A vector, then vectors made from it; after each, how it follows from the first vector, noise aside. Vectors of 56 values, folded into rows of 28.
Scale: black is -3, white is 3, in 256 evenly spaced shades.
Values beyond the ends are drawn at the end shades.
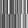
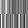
reversed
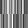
wrapped around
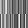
reversed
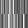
wrapped around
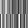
reversed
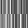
wrapped around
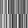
wrapped around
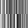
wrapped around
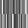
wrapped around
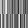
reversed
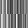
wrapped around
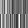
reversed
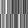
reversed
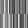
wrapped around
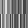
reversed
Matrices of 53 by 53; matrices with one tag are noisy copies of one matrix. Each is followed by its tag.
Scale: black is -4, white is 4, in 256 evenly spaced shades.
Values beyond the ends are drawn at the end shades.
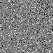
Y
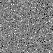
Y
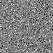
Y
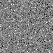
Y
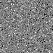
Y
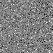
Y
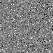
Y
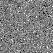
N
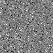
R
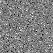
R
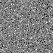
Y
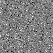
R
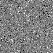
N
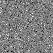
R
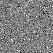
N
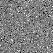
N
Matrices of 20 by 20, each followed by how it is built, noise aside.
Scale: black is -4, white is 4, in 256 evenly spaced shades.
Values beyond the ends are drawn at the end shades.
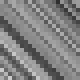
Toeplitz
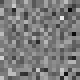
low rank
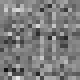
low rank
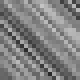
Toeplitz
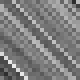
Toeplitz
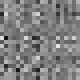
low rank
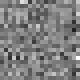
low rank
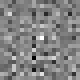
low rank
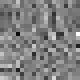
low rank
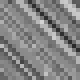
Toeplitz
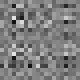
low rank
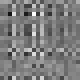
low rank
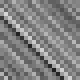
Toeplitz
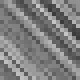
Toeplitz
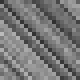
Toeplitz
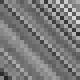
Toeplitz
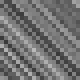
Toeplitz
